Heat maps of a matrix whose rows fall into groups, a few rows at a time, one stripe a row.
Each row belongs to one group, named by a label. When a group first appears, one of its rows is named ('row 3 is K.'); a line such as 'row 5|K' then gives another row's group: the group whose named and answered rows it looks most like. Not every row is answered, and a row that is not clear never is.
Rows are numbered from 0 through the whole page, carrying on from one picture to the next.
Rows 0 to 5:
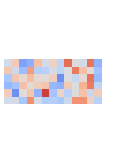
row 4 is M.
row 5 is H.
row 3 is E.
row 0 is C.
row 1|H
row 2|E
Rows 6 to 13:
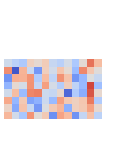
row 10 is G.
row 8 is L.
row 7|M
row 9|E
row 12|M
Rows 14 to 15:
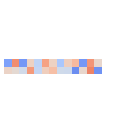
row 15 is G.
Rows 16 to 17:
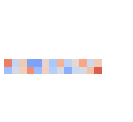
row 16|M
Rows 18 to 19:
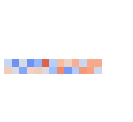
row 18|M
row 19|G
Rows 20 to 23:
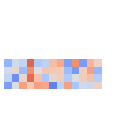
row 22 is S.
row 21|G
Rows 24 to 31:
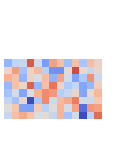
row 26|G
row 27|L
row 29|M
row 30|C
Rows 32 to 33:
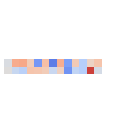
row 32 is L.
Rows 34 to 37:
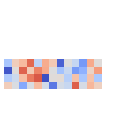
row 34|E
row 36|S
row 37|H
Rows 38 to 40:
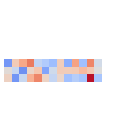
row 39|H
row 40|G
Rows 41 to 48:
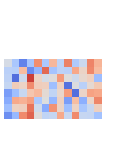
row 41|C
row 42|M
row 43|S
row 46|L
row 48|S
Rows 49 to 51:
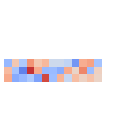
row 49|G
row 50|H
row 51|M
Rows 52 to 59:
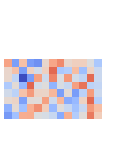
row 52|M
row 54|C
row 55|H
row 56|E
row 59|E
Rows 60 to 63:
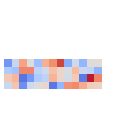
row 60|L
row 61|S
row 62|C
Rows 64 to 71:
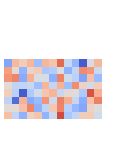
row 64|L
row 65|G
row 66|G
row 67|M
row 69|M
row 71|G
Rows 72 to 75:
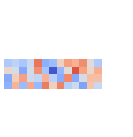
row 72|H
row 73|H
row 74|E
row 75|L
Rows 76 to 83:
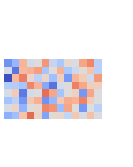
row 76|E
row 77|S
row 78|L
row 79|H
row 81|H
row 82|C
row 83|S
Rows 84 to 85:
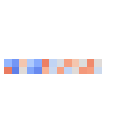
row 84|M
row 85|M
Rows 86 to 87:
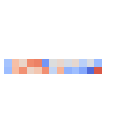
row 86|S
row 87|L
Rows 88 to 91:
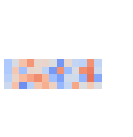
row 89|G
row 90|E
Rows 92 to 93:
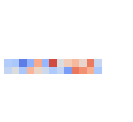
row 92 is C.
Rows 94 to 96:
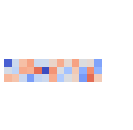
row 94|S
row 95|S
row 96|C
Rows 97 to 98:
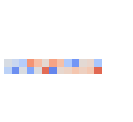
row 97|G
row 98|M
